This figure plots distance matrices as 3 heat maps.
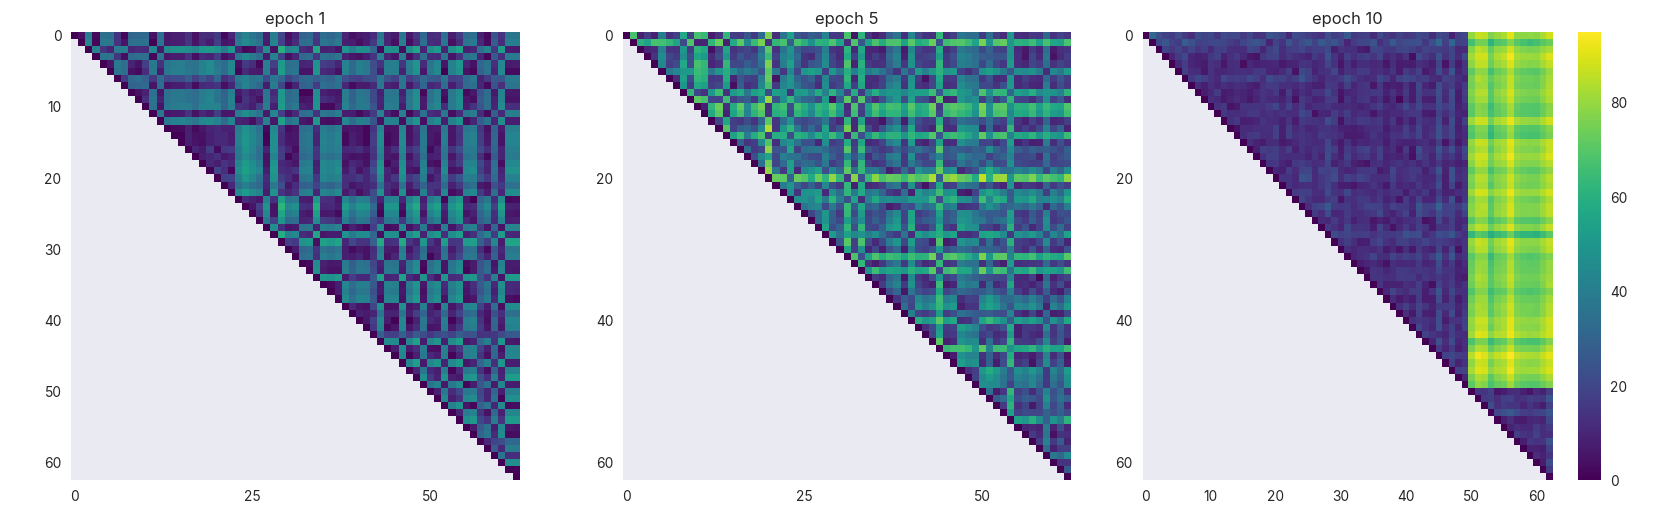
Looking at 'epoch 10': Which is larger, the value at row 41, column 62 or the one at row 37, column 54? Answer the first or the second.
the first
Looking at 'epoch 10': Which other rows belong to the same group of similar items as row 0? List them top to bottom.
1, 2, 3, 4, 5, 6, 7, 8, 9, 10, 11, 12, 13, 14, 15, 16, 17, 18, 19, 20, 21, 22, 23, 24, 25, 26, 27, 28, 29, 30, 31, 32, 33, 34, 35, 36, 37, 38, 39, 40, 41, 42, 43, 44, 45, 46, 47, 48, 49
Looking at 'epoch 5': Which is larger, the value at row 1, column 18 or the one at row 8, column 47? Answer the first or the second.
the first
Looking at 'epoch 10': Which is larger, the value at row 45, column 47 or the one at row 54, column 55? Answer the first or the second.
the first
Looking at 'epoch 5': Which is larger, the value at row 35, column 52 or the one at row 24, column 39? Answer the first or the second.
the second
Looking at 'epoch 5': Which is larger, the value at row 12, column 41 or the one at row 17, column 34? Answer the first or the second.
the first
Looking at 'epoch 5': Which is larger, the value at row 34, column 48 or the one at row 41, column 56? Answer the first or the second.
the first
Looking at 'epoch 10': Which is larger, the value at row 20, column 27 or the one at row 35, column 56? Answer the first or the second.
the second
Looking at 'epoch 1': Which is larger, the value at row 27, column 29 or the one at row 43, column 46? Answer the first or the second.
the first
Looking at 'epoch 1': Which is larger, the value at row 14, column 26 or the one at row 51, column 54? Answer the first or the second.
the first
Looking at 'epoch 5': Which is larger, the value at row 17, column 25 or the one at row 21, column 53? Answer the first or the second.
the first
